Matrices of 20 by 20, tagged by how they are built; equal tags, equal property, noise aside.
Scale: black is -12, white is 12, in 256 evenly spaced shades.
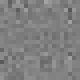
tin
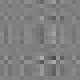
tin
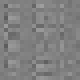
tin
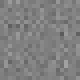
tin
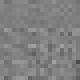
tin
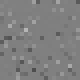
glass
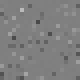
glass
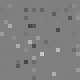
glass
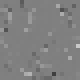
glass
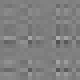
tin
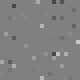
glass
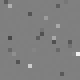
glass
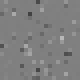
glass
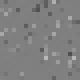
glass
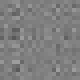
tin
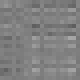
tin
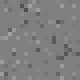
glass
